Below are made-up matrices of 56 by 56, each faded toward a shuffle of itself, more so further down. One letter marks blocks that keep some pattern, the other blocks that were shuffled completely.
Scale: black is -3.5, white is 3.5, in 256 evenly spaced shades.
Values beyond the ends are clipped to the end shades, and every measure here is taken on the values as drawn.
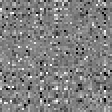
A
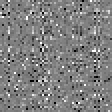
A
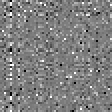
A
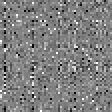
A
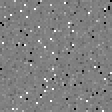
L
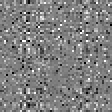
A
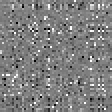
A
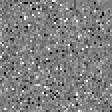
L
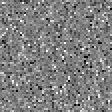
L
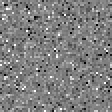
L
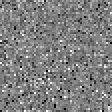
L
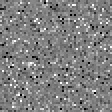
L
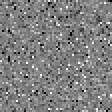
L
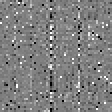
A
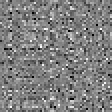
A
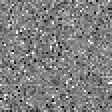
L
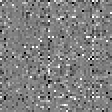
A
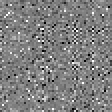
A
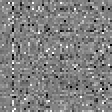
A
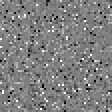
L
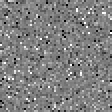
L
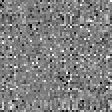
A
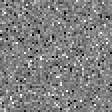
L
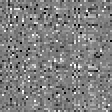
A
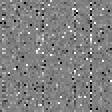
A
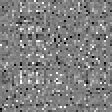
A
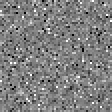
L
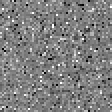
L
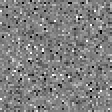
L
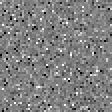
L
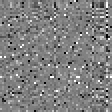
A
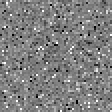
L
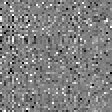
A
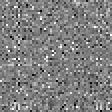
A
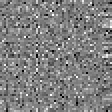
A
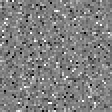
L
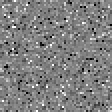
L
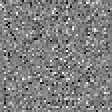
A
